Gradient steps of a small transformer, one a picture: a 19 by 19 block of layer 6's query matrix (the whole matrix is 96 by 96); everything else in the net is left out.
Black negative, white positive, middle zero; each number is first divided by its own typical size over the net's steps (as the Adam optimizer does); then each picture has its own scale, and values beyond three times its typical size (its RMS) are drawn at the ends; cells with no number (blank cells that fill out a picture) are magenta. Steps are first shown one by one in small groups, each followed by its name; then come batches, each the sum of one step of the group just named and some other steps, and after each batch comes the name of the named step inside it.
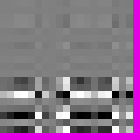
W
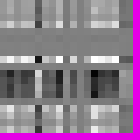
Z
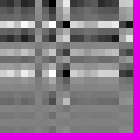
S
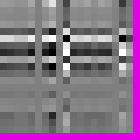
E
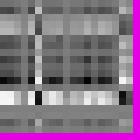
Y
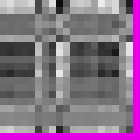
E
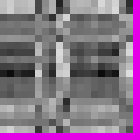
Z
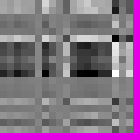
E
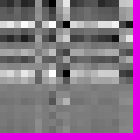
S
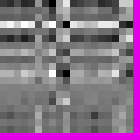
S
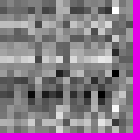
Z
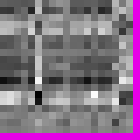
Y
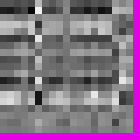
Y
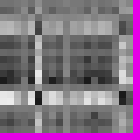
Y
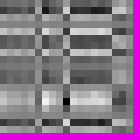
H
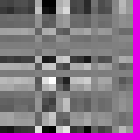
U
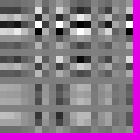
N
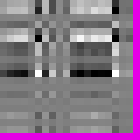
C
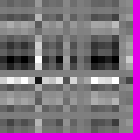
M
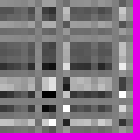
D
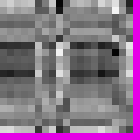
H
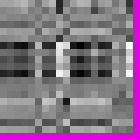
H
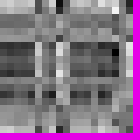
M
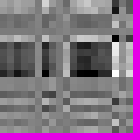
D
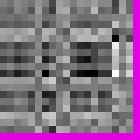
U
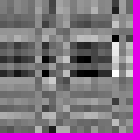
U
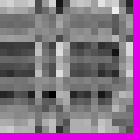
D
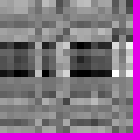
H
